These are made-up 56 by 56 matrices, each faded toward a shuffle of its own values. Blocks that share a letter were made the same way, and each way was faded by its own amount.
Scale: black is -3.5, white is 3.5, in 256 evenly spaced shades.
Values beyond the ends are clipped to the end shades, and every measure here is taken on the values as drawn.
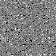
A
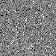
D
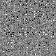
A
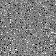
D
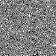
D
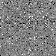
A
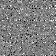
A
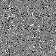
A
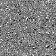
D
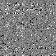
A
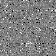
A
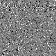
D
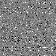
A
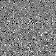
A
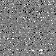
A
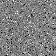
D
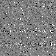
A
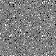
D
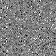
D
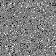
D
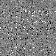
A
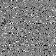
A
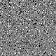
D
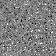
D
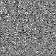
D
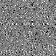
D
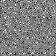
A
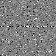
A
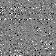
A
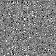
D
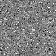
D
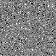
D
